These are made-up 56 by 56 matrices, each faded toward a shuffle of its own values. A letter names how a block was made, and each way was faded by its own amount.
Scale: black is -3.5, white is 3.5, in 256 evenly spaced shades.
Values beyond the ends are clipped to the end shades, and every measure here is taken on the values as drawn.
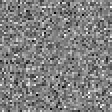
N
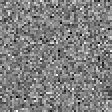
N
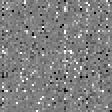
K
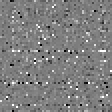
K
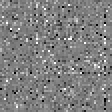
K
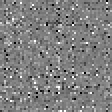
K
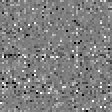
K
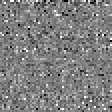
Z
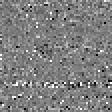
Z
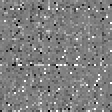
K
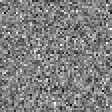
N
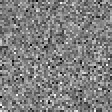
N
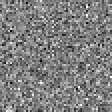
N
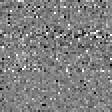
Z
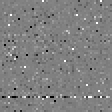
K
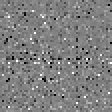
K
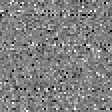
Z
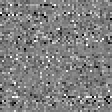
Z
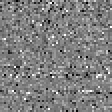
Z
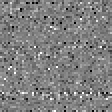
Z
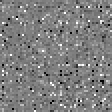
K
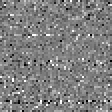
Z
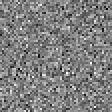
N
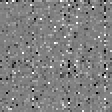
K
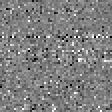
Z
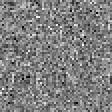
N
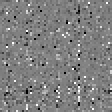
K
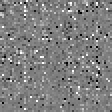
K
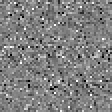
Z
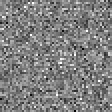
N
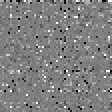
K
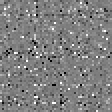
K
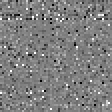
K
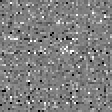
K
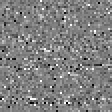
Z
